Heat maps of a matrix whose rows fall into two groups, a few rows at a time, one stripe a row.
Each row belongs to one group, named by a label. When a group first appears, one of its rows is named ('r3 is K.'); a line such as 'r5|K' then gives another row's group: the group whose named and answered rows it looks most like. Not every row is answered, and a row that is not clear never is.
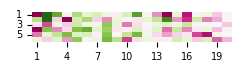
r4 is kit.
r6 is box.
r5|kit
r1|kit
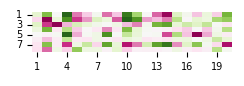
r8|box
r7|box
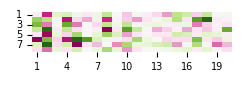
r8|box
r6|kit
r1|box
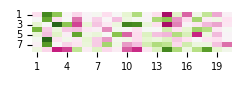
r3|kit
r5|box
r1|kit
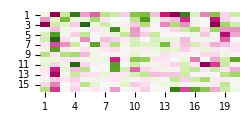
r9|kit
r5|box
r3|kit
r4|box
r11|kit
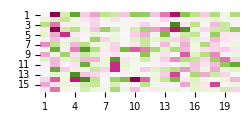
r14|box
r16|box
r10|box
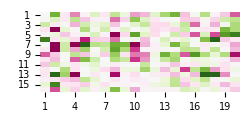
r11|kit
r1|box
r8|box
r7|box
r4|box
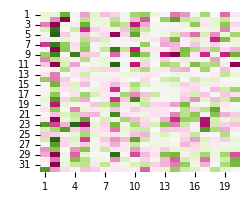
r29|box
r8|box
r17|box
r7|kit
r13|box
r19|box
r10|kit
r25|box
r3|box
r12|kit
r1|kit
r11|box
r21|box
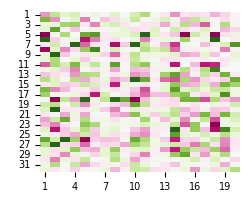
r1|kit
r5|kit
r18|box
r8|kit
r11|kit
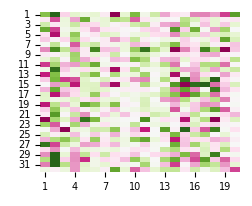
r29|kit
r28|box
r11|kit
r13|kit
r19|kit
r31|kit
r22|kit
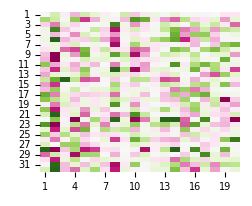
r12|box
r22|box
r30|box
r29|kit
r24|box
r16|kit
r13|kit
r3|box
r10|box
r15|box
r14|kit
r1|box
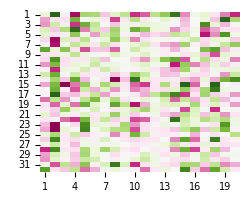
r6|box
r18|kit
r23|box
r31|box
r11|kit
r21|box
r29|kit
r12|box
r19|box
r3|kit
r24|box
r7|box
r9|kit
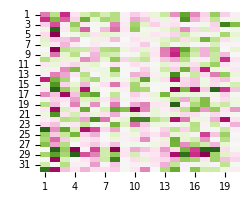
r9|box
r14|kit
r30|box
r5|box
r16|kit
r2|kit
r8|box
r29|kit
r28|kit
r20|box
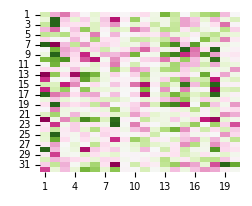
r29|box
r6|kit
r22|kit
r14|kit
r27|kit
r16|kit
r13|kit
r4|box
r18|box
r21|box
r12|box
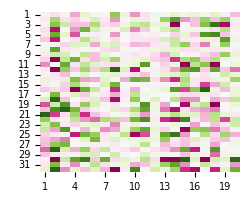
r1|box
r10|box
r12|box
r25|box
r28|kit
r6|box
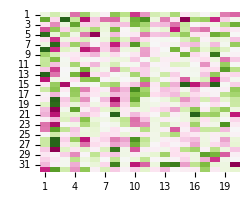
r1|box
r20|box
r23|box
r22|box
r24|kit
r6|box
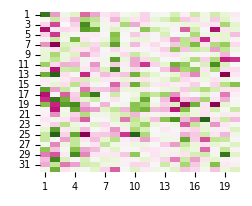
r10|box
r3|box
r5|box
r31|kit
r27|box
